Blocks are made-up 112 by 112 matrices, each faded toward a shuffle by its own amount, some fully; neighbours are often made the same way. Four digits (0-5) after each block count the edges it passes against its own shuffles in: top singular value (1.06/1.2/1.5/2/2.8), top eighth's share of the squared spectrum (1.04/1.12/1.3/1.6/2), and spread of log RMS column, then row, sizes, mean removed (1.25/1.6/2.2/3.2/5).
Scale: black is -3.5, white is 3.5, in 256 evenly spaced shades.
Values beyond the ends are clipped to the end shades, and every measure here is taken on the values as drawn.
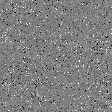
1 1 0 1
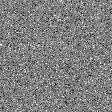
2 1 0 0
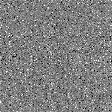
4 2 1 1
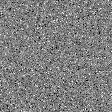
0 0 0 0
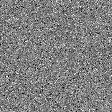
0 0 0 0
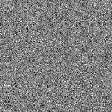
4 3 2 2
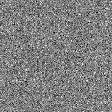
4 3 1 1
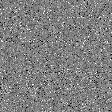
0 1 0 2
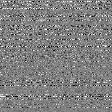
2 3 0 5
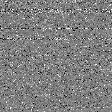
2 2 0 3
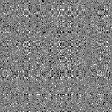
5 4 3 3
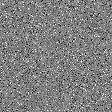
2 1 0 0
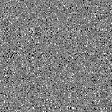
4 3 2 2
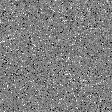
0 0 0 0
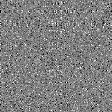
4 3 2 2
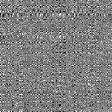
5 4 3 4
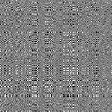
5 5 4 4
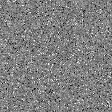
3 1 0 0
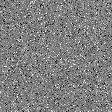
0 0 0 0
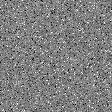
1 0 0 0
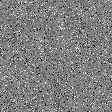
0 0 0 0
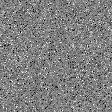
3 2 0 0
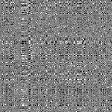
5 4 3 3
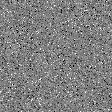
2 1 0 0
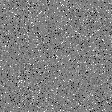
3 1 0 0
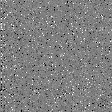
3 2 1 0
